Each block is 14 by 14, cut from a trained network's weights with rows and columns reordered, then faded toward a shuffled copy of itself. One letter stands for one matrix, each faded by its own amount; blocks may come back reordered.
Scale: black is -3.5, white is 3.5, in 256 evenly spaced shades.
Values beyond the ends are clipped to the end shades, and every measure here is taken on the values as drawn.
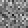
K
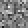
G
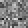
K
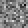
K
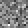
K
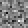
K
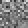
K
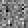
G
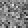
G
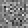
K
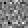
K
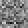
K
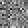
K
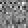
K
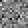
G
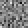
G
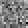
G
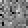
G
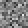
K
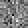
G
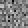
K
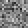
K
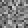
K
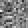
K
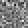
K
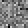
G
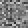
K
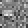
K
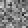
G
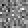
G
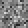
G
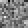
G
